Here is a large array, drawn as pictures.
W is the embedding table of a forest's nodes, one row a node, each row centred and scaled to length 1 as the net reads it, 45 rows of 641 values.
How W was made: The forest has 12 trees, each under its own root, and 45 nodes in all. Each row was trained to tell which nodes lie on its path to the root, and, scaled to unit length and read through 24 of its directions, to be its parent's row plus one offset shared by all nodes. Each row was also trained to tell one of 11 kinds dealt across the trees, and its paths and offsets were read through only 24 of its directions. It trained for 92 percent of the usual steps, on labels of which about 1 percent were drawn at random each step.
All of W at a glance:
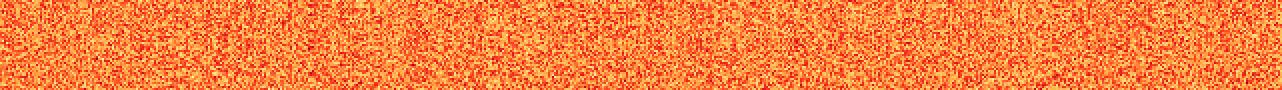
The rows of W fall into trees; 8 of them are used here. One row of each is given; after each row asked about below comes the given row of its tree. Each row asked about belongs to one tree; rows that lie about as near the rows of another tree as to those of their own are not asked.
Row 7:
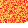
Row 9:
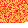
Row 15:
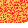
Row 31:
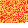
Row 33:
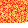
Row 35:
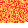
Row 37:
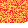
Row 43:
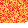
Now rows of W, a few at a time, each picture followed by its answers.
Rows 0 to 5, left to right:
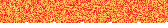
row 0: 37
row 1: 15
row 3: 37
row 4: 31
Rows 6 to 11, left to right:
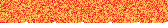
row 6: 15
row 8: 33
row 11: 43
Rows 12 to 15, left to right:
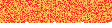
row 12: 7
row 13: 7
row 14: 31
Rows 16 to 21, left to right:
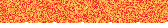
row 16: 9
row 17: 35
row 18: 15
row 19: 35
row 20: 35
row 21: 37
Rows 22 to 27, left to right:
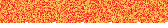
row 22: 43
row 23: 35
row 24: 31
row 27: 43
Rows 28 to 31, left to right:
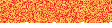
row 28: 31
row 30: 9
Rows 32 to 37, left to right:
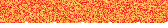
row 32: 9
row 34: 15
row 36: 43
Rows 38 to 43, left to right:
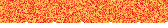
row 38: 7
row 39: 9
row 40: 33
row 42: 31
